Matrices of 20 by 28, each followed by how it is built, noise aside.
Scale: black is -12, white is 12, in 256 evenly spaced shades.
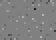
sparse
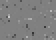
sparse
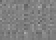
low rank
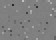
sparse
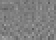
low rank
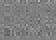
low rank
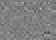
low rank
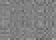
low rank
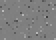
sparse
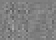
low rank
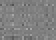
low rank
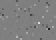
sparse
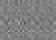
low rank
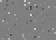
sparse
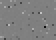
sparse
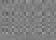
low rank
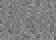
low rank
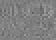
low rank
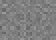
low rank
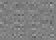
low rank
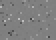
sparse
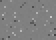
sparse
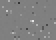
sparse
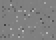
sparse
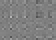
low rank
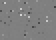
sparse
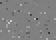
sparse
